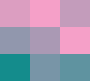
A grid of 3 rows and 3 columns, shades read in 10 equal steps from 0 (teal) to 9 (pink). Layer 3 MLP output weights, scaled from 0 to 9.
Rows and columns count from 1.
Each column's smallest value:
0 4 3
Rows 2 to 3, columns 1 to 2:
5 6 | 0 4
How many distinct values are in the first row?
3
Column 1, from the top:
8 5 0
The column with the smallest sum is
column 1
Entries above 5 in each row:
3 2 0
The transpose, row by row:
8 5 0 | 9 6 4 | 7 9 3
